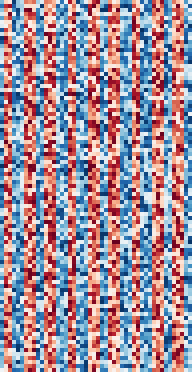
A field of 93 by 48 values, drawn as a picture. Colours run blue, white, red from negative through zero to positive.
Stripes: upright, repeating 9 times. Histogram: flat. Average level on the scale: 50%.
